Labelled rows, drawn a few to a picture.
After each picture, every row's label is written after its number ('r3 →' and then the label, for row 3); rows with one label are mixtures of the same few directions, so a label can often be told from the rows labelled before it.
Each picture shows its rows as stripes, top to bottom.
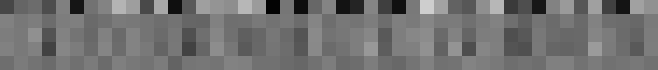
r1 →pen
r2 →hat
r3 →hat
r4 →hat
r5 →pen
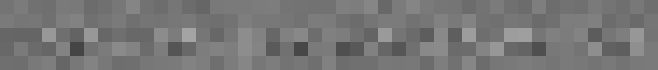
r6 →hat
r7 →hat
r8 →hat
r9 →pen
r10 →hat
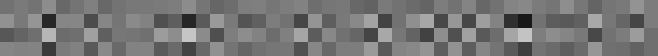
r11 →hat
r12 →hat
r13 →hat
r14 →hat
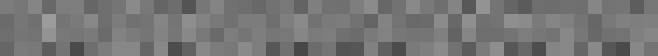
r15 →hat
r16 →hat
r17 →hat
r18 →pen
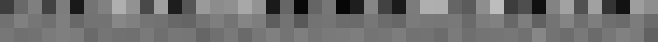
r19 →pen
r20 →pen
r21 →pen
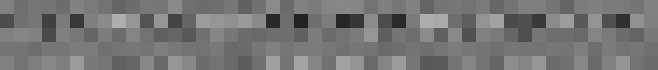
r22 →pen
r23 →pen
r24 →hat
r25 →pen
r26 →pen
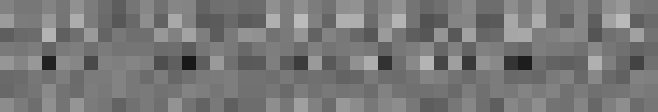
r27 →pen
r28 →pen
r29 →hat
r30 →hat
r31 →hat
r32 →pen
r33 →hat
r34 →pen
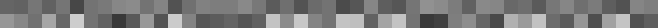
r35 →pen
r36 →pen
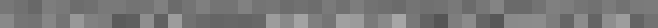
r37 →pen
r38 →pen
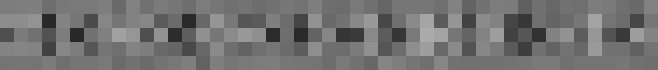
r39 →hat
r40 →hat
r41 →pen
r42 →hat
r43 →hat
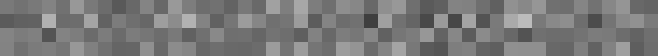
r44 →pen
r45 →hat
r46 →hat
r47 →pen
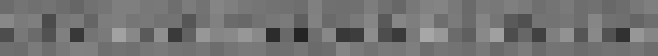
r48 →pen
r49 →hat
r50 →pen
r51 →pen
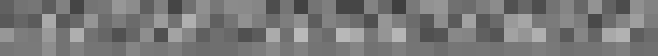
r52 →pen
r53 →hat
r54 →pen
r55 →pen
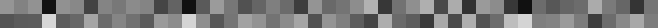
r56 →hat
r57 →hat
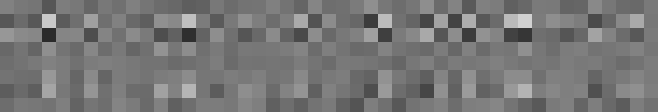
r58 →hat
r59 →hat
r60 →hat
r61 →hat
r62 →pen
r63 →hat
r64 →hat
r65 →pen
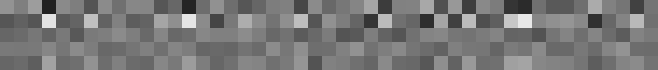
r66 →hat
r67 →hat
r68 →pen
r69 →pen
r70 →hat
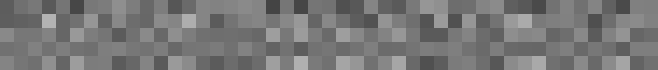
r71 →pen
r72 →hat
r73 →pen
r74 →pen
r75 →pen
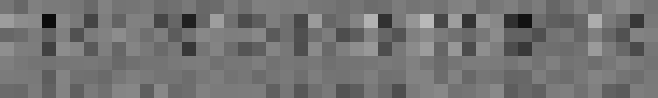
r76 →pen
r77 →hat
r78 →pen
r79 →hat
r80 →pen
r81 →hat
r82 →pen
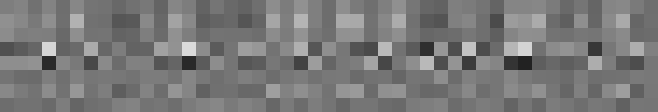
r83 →pen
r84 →pen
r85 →pen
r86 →hat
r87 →hat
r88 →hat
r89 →pen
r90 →pen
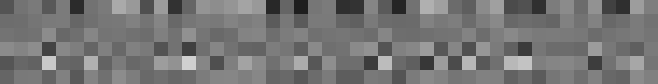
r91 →pen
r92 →pen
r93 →hat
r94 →hat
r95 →hat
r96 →pen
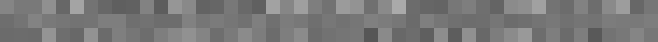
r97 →pen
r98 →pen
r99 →hat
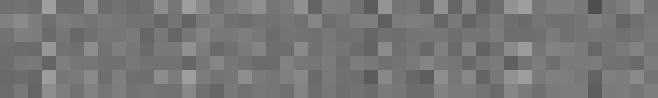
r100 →hat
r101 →hat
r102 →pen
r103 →hat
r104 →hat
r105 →hat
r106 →hat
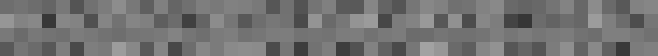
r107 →pen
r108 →hat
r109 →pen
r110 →pen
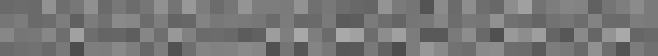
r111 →hat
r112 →pen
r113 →pen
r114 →pen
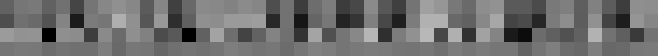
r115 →pen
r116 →pen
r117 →hat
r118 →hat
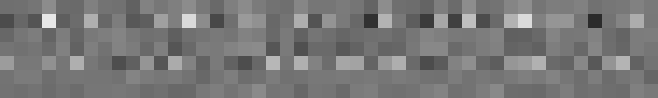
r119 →hat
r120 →hat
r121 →pen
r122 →pen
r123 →pen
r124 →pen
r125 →pen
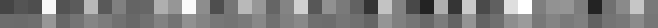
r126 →hat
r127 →hat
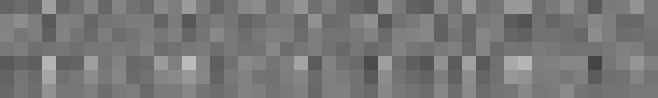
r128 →hat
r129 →hat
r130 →hat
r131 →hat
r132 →hat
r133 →hat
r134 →hat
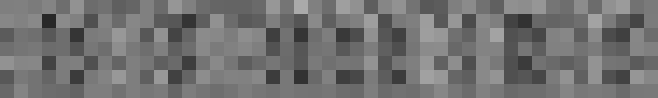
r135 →pen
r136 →hat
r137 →pen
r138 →pen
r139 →hat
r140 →pen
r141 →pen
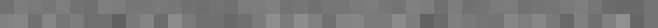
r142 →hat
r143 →pen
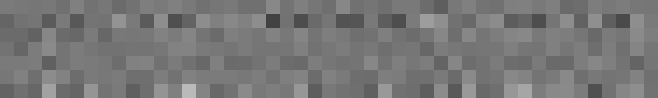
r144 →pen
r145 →pen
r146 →hat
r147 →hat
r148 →hat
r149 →hat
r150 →hat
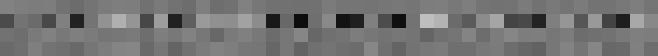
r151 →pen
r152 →pen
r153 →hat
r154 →pen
